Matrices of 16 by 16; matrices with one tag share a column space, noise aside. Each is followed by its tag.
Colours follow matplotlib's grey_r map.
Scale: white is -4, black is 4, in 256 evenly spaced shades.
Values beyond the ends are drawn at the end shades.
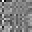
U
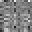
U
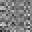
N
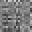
U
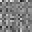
U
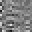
N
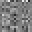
U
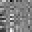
U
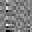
N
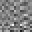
N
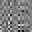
N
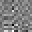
N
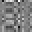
U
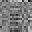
U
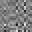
N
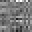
U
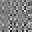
N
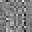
U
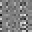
N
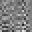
N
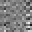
N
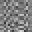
N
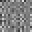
U
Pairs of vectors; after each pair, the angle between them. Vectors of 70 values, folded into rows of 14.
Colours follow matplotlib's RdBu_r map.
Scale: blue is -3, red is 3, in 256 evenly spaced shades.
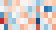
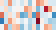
nearly opposite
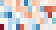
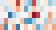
partly aligned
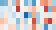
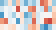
nearly parallel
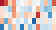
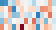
nearly opposite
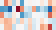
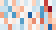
orthogonal
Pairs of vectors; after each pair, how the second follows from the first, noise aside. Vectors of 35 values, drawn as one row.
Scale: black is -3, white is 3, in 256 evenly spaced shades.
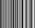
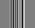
partly zeroed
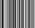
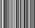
negated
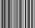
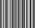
negated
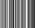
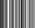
reversed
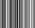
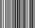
reversed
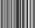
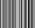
negated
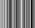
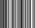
negated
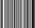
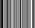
reversed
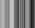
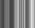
negated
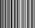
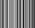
reversed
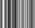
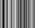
negated
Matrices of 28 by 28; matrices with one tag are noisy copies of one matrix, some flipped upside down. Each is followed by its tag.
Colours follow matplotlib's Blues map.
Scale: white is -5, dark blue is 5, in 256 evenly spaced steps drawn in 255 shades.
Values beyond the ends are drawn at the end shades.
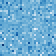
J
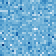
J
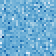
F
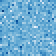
J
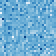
F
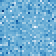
J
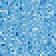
J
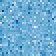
J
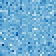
J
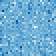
J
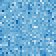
J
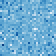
J
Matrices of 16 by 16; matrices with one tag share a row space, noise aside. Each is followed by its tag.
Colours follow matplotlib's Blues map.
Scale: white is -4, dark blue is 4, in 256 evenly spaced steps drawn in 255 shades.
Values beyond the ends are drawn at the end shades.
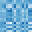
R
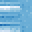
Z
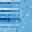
Z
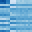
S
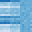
Z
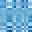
R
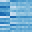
S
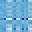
R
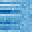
Z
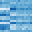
S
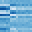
S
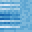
Z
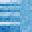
Z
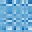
R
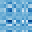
R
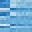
S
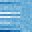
Z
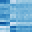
S
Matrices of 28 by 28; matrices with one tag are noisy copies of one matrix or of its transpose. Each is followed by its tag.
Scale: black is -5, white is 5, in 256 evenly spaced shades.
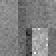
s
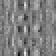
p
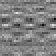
p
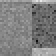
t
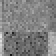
t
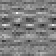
p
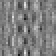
p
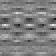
p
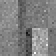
s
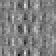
p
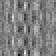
p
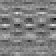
p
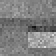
s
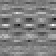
p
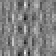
p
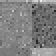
t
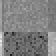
t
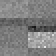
s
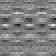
p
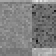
t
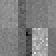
s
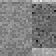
t
